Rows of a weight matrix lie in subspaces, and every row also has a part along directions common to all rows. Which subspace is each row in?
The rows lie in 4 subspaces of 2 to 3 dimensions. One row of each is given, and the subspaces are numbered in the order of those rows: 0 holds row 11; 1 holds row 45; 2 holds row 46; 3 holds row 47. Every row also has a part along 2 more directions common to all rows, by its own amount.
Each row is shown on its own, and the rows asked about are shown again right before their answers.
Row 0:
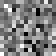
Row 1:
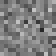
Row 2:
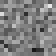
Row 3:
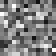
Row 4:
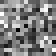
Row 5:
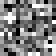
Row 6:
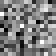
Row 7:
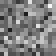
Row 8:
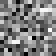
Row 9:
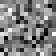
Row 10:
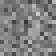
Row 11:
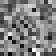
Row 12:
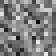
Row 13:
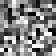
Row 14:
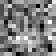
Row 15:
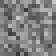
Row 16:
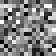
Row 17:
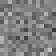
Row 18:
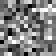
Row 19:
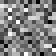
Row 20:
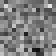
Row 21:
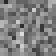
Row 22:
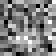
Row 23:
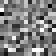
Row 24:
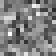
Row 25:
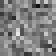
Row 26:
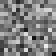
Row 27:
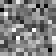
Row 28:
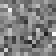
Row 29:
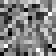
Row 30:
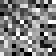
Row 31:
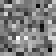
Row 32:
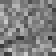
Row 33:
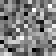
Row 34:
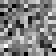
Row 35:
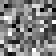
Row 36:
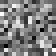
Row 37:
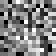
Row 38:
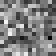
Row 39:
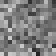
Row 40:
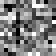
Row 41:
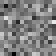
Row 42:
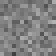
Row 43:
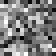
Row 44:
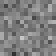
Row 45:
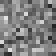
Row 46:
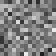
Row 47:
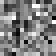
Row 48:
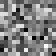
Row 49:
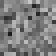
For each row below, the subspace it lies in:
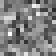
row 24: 3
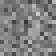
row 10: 3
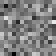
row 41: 3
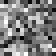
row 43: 1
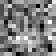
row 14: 2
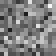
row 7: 0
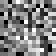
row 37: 2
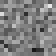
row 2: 1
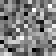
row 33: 1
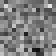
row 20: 0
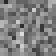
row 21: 1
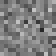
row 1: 1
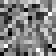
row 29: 3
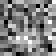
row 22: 2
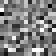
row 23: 2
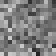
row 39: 0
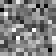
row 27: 2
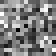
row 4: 1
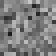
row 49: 3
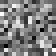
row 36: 1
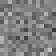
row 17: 2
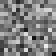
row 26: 0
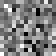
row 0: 0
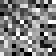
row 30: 3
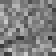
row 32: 1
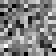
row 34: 1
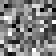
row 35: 3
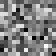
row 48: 0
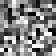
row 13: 0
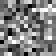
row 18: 0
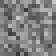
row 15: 1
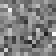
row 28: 0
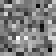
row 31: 2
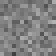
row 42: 3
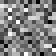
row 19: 2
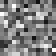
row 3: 0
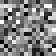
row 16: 2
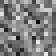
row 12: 1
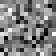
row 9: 0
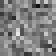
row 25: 3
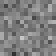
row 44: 3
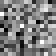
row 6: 1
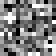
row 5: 3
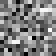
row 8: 0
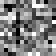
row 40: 3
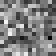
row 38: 2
